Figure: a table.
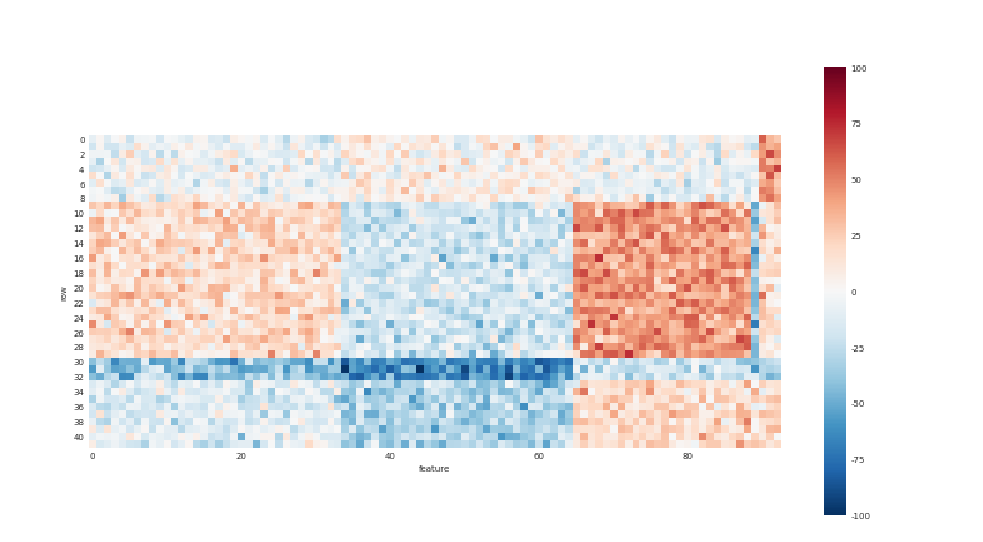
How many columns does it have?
93
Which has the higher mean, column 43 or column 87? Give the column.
87
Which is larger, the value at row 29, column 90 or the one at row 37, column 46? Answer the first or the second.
the first
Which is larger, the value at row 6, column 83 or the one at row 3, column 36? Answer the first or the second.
the second
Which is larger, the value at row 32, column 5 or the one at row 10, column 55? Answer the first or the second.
the second
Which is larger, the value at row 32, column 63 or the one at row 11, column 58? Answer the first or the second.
the second
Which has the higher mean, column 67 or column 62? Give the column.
67
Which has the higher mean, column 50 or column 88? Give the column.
88
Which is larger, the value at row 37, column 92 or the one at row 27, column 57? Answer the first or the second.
the first
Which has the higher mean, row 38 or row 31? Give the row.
38
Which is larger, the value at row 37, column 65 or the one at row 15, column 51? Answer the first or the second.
the first
